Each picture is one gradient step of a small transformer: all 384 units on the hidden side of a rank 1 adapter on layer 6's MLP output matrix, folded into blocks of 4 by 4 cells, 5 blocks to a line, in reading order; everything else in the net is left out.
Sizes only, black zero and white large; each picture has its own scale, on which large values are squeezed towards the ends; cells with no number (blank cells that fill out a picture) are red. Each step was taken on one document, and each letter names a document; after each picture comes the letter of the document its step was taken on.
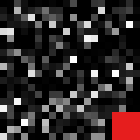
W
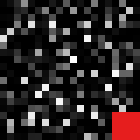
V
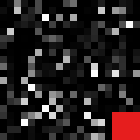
W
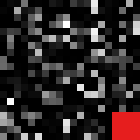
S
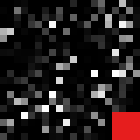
V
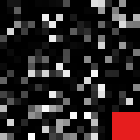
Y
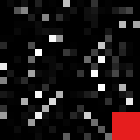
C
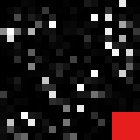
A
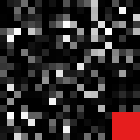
S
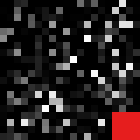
V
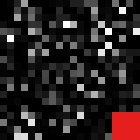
S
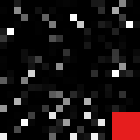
W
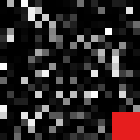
W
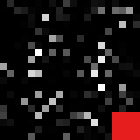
C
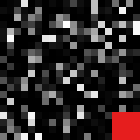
S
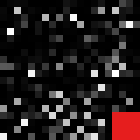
W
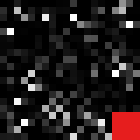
W
